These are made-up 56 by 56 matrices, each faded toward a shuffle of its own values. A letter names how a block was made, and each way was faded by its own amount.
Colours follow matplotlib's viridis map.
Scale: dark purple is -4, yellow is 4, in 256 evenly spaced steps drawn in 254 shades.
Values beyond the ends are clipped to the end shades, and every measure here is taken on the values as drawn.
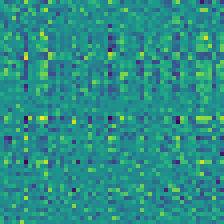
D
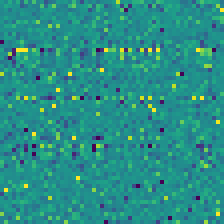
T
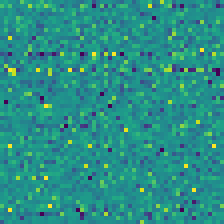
T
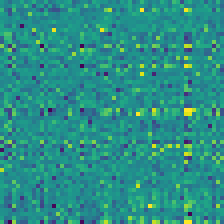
D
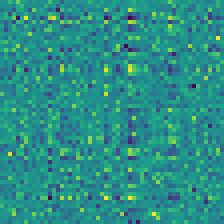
D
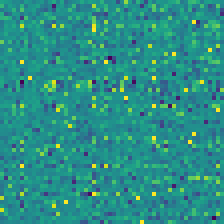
T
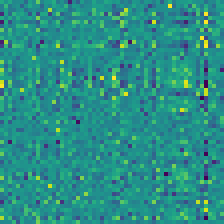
D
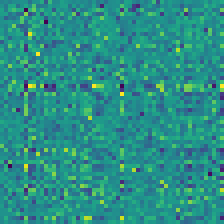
D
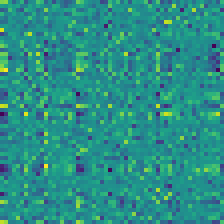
D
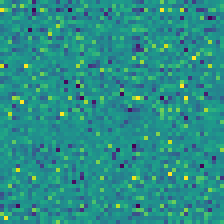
T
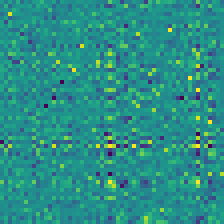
D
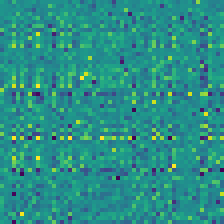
D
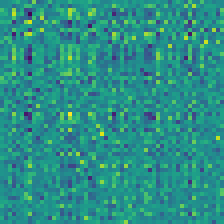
D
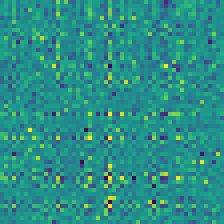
D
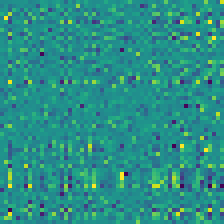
D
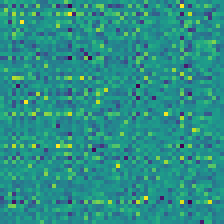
D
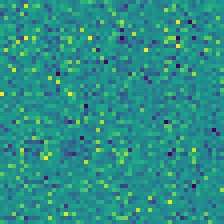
T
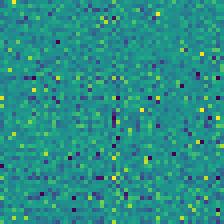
T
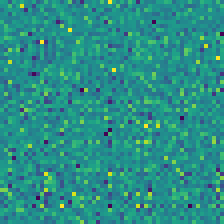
T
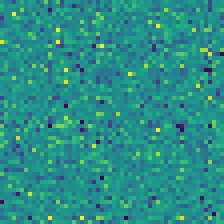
T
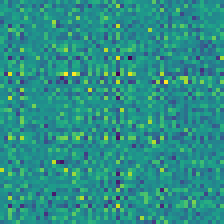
D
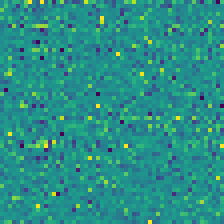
T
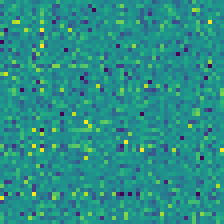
T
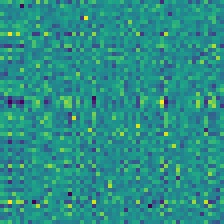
D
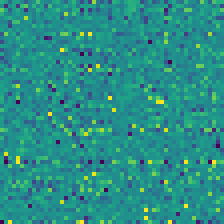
T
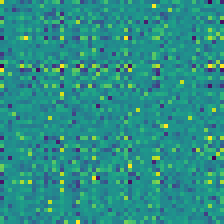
D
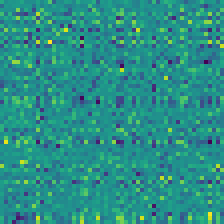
D
